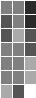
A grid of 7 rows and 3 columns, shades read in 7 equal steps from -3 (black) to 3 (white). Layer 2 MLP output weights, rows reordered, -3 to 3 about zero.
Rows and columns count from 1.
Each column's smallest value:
-1 -1 -2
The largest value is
3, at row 7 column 3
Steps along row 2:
up down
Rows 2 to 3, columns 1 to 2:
-1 0 / -1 1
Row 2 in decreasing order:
0 -1 -2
